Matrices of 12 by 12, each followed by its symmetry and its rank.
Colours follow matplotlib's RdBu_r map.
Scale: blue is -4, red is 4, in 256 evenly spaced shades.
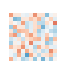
neither, full rank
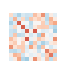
symmetric, full rank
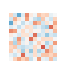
symmetric, full rank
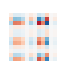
neither, rank one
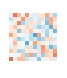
neither, full rank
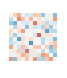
antisymmetric, full rank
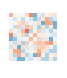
symmetric, full rank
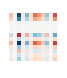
neither, rank one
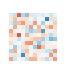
neither, full rank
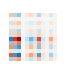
neither, rank one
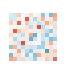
symmetric, full rank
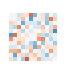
antisymmetric, full rank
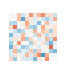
antisymmetric, full rank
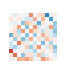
antisymmetric, full rank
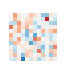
neither, full rank
